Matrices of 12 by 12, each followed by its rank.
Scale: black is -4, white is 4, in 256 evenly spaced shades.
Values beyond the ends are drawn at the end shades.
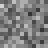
full rank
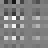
one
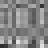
two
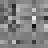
two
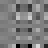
one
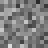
full rank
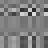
one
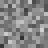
full rank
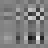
one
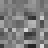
two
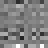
two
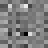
two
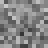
full rank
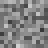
full rank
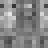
two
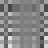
one
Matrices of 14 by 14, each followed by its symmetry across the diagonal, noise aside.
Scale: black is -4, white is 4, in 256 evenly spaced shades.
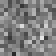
neither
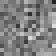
neither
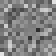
symmetric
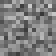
neither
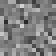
antisymmetric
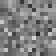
antisymmetric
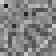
symmetric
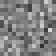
neither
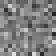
antisymmetric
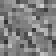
antisymmetric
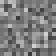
symmetric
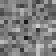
neither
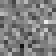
antisymmetric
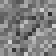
symmetric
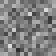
symmetric
